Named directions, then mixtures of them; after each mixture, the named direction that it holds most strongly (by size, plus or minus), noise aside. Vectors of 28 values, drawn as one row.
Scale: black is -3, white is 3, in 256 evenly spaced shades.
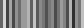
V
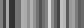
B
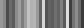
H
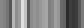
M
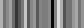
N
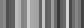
H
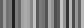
V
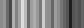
M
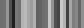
B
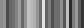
H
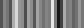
N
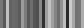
H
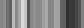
M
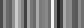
N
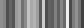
H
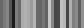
B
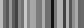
N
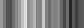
M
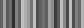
V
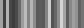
B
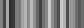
B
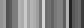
H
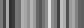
B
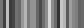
B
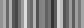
N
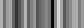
N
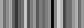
N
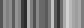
M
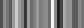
N
